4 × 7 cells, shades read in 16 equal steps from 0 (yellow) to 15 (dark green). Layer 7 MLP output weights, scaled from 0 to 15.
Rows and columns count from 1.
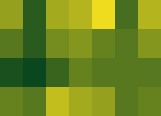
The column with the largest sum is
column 2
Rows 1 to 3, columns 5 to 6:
0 11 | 9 10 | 10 10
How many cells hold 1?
0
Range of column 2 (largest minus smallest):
5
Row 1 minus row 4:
-3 3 2 -1 -6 1 -5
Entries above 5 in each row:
3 7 7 5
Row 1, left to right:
6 13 5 4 0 11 4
